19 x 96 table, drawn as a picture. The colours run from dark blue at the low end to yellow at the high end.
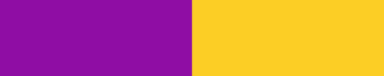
It is made of 1 by 2 panels. Panel 1,1: low, flat. Panel 1,2: very high, flat.
